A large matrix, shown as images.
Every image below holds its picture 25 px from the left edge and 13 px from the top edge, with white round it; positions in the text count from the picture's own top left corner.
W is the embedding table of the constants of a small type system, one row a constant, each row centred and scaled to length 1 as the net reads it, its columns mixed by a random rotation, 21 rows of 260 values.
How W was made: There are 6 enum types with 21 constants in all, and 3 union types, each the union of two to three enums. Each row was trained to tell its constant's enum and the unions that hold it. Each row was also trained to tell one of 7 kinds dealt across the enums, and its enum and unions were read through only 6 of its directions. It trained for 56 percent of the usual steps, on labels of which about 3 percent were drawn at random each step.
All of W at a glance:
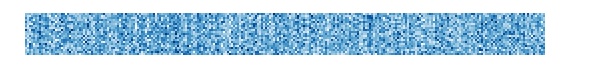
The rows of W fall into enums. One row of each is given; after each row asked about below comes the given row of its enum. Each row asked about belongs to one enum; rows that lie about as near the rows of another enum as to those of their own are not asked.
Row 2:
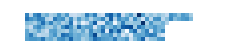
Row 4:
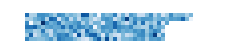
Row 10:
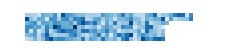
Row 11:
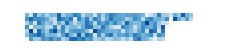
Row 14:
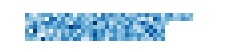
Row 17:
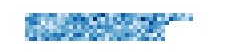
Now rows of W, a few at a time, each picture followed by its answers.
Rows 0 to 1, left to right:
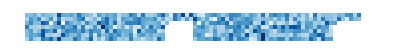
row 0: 11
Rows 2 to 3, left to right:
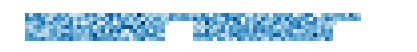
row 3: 2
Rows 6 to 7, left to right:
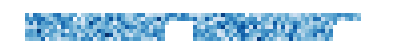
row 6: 2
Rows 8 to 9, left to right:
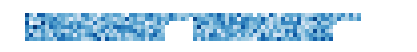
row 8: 4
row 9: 10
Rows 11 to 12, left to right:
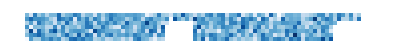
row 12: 10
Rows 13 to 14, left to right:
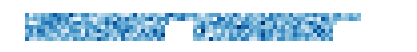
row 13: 4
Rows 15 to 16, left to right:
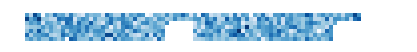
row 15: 2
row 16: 2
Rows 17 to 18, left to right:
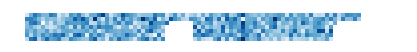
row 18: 11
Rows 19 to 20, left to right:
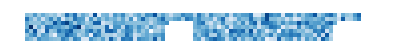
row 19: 10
